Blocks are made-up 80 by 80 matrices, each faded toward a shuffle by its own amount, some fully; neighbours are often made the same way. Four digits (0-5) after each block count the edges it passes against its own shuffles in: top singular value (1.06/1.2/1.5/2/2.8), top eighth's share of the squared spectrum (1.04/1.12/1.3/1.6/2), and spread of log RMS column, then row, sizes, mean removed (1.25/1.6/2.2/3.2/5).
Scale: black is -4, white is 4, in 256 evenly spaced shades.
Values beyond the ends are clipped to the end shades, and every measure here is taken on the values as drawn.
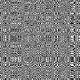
5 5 4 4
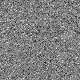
0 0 0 0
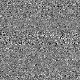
1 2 0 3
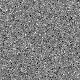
0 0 0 0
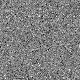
0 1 0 1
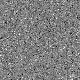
0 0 0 0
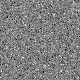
0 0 0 0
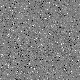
1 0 0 0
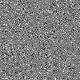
3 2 1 1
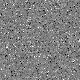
2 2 0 0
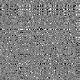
4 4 2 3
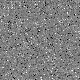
1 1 0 0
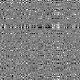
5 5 2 3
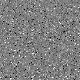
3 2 0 1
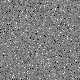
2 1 0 0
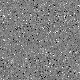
2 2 0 1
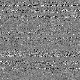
2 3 0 4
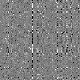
5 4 3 2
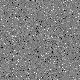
2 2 0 0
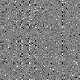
4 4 2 1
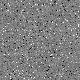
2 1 0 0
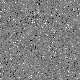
1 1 0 0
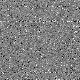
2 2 0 2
